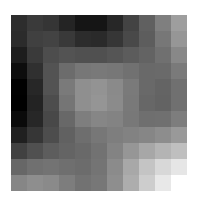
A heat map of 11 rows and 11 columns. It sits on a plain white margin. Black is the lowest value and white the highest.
There is an overall slope up to the bottom right. The bottom right is the ninth with the highest average. On average the colour sits 40% of the way up the scale. There are no regular stripes. There are no lone odd cells.
